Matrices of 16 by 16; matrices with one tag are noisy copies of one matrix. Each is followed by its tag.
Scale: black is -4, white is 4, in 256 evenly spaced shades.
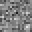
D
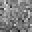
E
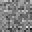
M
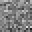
M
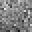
E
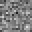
D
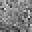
E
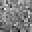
E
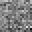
M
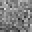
E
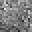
E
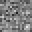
D
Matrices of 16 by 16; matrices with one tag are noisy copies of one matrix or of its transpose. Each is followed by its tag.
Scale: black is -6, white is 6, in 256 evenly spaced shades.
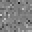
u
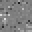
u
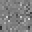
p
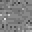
u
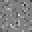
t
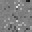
p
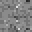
p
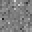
u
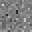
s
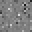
t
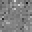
u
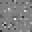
t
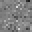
p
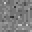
s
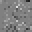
p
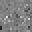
p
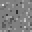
s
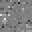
u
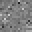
u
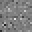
t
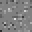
t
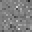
p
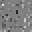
s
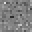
s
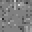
u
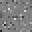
t
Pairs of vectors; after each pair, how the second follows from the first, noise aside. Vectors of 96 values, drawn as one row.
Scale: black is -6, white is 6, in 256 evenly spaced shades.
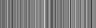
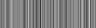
shuffled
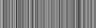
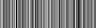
scaled up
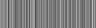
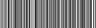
scaled up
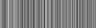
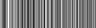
scaled up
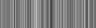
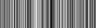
scaled up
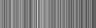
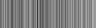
negated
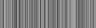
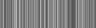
negated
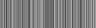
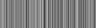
shuffled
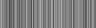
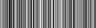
scaled up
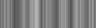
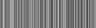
shuffled
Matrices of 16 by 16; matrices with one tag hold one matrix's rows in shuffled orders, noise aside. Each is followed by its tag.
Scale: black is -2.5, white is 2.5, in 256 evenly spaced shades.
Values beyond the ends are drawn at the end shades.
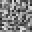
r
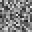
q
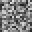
r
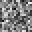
r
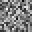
q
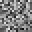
q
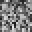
r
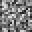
r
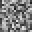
r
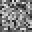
r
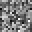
r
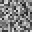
q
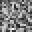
r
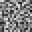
q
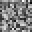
r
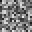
r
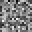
r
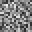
q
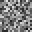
q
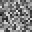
q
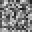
r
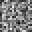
r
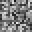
r
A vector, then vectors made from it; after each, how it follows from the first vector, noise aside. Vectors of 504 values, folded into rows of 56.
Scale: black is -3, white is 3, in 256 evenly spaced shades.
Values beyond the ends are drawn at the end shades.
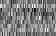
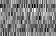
negated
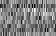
negated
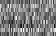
reversed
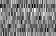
negated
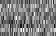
reversed
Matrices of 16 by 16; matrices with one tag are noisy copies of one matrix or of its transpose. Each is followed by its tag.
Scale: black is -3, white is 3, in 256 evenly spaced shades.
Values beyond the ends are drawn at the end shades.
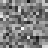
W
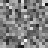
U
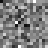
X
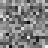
W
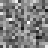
W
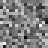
U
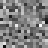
U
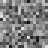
W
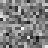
W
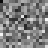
X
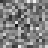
X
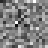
X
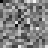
X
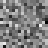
U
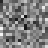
X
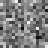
W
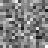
W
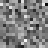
U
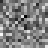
X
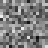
W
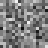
W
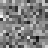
W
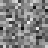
W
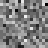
U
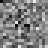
X
